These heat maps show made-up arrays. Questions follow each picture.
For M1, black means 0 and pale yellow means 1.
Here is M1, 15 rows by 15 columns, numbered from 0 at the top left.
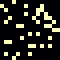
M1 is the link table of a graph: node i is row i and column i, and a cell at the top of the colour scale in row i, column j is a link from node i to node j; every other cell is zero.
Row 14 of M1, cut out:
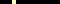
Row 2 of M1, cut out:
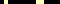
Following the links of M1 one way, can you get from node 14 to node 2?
yes
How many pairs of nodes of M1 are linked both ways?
4
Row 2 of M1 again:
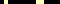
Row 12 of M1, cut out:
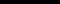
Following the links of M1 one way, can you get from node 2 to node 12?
yes
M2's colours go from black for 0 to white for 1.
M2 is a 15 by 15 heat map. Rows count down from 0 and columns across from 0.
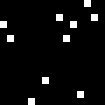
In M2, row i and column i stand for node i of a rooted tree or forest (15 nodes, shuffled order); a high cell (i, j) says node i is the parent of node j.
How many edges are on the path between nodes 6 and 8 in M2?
4
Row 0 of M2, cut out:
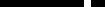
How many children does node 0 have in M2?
1
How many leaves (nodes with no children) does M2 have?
8
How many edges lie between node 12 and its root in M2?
2
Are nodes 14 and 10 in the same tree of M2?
no
